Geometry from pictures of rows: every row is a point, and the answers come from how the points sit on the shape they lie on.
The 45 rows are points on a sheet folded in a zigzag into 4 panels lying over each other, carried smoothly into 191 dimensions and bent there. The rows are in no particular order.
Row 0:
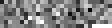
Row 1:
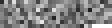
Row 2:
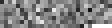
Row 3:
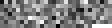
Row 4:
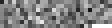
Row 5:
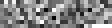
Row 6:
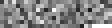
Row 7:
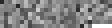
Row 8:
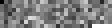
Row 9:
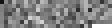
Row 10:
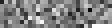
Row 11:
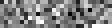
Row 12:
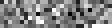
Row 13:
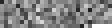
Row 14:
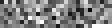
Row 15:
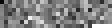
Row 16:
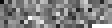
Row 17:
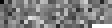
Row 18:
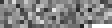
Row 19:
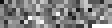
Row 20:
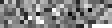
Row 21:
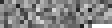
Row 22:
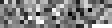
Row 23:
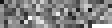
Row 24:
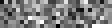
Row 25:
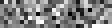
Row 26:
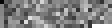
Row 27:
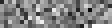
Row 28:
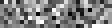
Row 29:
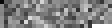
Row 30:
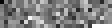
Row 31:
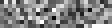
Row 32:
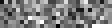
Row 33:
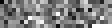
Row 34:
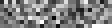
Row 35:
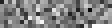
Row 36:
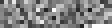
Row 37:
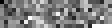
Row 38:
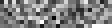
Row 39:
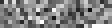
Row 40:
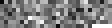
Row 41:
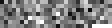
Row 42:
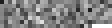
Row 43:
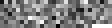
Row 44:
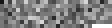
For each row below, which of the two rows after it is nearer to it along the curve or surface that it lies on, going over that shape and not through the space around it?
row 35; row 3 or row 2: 2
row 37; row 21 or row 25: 25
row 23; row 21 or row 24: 24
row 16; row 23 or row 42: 42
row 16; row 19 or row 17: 17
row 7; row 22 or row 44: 44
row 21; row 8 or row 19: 8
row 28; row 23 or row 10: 10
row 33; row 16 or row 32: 32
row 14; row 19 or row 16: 16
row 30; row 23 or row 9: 9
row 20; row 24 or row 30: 24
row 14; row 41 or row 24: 24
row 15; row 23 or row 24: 24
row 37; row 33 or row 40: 33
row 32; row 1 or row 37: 37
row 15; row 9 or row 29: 29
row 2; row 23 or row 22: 22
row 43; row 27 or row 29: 29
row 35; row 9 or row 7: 9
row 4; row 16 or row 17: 17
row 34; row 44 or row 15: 44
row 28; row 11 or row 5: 11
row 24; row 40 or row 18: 40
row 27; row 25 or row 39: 25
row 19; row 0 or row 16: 0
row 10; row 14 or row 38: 14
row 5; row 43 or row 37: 43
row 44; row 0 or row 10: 10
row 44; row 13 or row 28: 13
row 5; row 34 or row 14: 34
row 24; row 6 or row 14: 14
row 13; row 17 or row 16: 17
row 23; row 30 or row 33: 33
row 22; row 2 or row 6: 2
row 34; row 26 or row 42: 42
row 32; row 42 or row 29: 29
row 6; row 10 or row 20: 10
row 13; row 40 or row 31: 31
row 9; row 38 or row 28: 38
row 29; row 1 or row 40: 40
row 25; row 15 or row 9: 15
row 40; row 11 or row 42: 11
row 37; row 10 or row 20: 20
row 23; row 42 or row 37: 37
